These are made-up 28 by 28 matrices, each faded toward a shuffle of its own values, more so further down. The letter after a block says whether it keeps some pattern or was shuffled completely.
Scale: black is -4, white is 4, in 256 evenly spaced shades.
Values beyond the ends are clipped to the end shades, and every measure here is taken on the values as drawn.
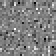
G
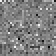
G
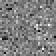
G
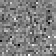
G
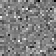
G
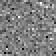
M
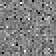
G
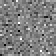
M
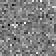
M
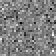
M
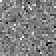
M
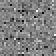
G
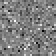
M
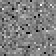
M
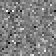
M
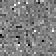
G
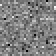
M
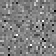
G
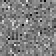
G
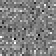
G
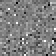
G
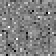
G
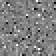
M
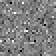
M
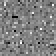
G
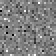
M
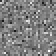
M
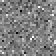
M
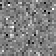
M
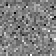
M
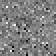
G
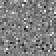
M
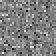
M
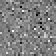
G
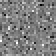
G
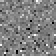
M
